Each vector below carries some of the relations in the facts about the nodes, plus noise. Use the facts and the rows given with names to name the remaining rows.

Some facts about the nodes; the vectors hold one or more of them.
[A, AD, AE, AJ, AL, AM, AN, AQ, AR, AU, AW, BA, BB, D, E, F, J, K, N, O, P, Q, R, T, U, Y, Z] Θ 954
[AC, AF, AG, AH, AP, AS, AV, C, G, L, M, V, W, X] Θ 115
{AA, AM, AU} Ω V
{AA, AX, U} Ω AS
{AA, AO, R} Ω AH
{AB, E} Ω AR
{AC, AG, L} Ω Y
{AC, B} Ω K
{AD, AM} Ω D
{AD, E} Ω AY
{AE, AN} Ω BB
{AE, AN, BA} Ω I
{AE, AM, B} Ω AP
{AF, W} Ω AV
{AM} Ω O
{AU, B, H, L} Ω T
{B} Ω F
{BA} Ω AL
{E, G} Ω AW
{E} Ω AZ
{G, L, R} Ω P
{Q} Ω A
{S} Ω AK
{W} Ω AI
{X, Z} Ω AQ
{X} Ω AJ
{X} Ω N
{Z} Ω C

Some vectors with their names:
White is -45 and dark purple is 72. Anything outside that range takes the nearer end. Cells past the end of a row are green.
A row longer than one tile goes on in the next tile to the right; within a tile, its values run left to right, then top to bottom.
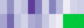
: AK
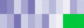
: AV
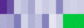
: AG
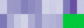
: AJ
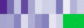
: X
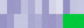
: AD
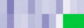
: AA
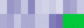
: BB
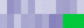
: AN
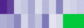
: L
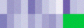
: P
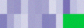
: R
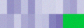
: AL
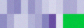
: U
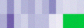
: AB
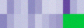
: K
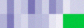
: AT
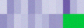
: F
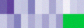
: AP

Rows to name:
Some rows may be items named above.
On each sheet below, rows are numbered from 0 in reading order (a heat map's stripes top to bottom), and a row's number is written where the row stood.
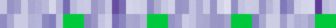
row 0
AU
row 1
A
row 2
AD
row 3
Y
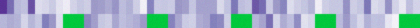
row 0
AS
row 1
AR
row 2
R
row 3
M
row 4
AI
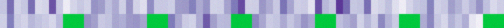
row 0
I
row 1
AD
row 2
Z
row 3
T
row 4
V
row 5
H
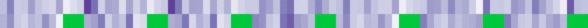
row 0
AA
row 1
G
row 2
G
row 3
Q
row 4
AA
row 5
AW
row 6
P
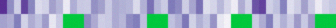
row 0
C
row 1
AU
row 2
AV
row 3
AP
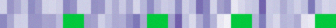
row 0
J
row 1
AM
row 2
S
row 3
B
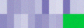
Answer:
E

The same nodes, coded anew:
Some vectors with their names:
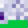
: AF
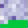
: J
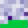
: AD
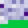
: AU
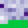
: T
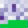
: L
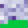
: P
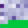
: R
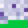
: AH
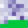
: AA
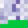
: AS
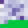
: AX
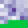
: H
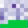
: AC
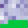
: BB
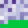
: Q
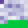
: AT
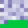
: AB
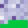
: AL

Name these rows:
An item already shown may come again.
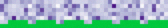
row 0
AR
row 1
H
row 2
AA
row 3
AW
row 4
R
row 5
G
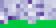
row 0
Y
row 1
B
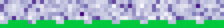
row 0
AR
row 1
A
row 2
AM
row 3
AW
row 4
I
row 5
AS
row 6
E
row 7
Z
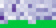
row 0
G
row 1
U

